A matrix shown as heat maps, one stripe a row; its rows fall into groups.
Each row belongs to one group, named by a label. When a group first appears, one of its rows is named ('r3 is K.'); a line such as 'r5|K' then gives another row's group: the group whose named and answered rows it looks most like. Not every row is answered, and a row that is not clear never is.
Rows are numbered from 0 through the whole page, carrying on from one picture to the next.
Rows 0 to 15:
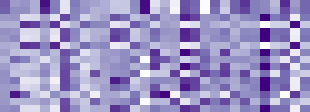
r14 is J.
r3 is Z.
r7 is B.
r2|B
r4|B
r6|Z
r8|J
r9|B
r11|B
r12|B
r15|B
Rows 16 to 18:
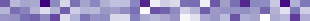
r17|J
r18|Z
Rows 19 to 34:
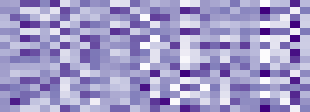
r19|Z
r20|B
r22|Z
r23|B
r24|Z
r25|J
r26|Z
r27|Z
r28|J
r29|B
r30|Z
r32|Z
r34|B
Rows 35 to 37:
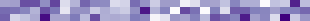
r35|Z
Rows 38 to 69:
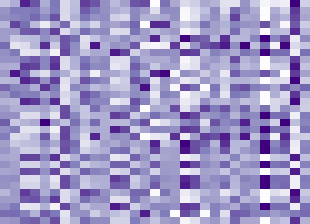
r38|Z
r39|Z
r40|Z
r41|J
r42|Z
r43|B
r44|J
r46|Z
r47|Z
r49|Z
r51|Z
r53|J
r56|B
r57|J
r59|B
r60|Z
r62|Z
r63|B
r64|B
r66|Z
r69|Z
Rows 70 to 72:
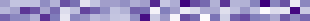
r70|B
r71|Z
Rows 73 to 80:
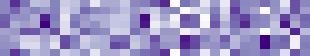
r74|Z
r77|Z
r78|B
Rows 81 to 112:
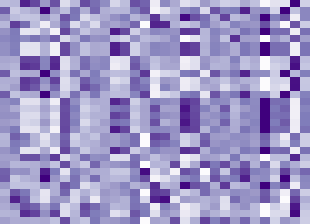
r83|B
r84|J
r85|B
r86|Z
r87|B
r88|B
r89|Z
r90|Z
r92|Z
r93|Z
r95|B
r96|B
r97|B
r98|B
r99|B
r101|J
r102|B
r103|Z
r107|B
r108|J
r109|J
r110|Z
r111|Z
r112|J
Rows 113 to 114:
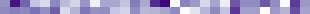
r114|Z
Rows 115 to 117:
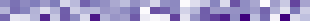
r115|Z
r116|J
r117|J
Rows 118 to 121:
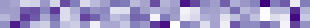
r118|B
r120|Z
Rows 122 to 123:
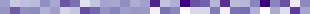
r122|B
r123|Z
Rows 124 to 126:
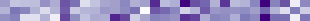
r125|J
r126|B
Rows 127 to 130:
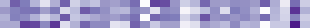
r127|J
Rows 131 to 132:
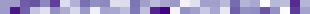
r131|Z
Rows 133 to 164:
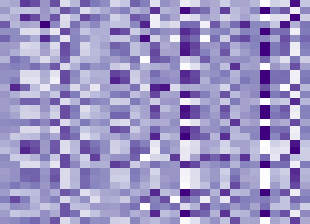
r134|B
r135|Z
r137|B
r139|B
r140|B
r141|J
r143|B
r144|B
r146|B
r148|B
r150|Z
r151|B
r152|B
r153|Z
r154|Z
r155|J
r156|B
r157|Z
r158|Z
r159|Z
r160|B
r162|J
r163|B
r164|Z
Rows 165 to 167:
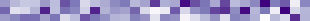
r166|J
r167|Z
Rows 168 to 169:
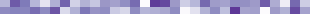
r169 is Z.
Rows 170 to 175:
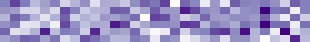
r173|B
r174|J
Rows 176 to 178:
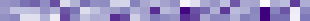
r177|B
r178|B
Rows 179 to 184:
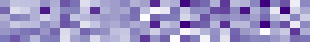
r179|B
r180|J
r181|J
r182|B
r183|Z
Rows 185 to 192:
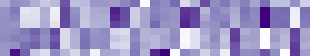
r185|J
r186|B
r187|B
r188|B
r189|Z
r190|Z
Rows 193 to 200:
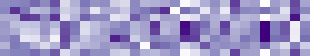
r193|Z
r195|Z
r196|B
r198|B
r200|Z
